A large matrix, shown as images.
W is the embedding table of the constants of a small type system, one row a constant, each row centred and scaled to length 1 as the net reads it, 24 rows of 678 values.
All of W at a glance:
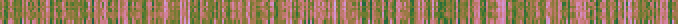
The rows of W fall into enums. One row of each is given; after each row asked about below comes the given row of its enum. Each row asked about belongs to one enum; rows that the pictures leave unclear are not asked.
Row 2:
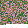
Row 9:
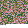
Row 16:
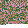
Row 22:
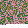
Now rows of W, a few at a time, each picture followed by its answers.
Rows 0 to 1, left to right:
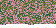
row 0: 22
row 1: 9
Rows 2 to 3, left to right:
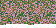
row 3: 2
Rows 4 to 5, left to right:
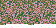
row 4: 2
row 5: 2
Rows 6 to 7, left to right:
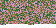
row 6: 16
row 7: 2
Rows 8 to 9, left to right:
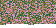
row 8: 2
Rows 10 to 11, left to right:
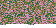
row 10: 9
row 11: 22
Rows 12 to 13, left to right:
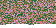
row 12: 9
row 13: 16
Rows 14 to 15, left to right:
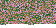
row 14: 16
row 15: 9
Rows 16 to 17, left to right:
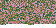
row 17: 2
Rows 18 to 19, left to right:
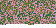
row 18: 22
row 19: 2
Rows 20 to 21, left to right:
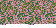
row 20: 22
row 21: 22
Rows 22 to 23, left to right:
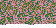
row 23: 22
